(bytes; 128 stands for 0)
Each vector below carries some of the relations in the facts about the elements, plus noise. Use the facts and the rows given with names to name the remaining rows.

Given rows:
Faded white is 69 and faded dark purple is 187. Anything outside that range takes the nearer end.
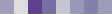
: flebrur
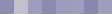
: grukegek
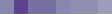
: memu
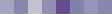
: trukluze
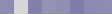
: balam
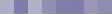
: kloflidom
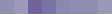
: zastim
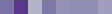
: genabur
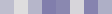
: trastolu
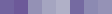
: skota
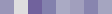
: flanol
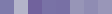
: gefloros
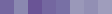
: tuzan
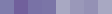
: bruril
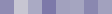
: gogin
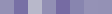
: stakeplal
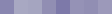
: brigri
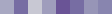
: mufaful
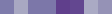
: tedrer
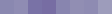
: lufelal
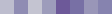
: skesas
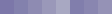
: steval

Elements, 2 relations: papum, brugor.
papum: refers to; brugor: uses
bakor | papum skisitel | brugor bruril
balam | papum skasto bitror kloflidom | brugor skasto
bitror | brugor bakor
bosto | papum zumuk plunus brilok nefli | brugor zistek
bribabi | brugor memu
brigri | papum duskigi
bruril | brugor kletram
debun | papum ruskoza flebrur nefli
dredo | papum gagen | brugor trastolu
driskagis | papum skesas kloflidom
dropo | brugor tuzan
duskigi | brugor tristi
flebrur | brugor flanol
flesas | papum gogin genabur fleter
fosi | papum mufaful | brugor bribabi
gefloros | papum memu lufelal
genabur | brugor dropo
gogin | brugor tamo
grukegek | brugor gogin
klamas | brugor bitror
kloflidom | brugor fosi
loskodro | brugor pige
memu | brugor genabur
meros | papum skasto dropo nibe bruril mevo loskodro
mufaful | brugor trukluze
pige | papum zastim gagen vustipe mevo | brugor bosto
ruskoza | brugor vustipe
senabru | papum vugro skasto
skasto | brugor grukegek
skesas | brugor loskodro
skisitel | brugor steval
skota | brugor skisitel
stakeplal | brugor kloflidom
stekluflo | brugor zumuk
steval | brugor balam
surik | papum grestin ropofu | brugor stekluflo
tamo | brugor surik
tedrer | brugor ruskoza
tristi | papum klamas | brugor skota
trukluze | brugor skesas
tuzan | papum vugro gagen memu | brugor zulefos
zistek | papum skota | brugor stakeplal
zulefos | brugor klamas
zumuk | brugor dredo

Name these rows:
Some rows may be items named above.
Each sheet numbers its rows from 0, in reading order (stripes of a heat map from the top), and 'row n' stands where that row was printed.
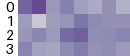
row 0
kletram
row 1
driskagis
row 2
bosto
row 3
brigri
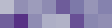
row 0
loskodro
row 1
duskigi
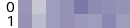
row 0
driskagis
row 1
grukegek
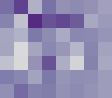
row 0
genabur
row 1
vustipe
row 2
skasto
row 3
tamo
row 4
zumuk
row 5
fleter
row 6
dropo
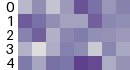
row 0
skesas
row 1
tristi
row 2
bribabi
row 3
stekluflo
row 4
tedrer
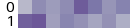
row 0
loskodro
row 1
bakor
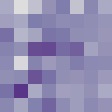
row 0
surik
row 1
nibe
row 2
flesas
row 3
ruskoza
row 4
balam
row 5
gagen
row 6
klamas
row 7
debun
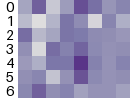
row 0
mufaful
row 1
trastolu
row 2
flesas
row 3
meros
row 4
pige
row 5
zistek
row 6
bitror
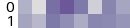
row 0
dredo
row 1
skasto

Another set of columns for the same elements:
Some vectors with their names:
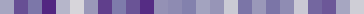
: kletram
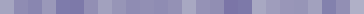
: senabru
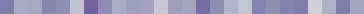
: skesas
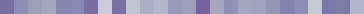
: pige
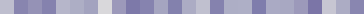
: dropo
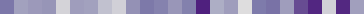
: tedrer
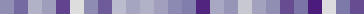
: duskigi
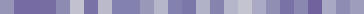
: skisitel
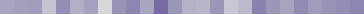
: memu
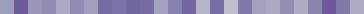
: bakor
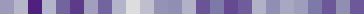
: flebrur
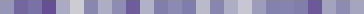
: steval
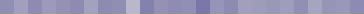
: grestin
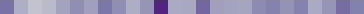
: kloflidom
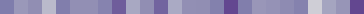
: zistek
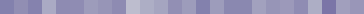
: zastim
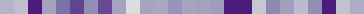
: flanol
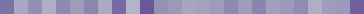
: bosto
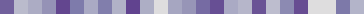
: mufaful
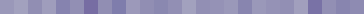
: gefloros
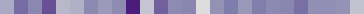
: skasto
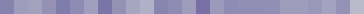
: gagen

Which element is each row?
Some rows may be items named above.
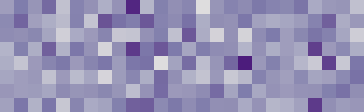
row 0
grukegek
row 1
bitror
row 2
vustipe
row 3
tuzan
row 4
trastolu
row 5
memu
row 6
driskagis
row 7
zulefos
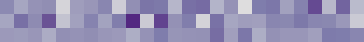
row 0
ruskoza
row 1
balam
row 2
driskagis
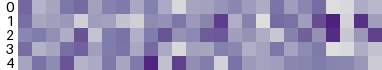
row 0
trukluze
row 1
tedrer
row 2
tristi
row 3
trukluze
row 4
balam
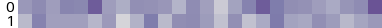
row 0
tamo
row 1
genabur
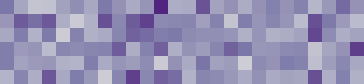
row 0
kloflidom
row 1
bruril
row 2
zulefos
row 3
zistek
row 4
loskodro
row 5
tuzan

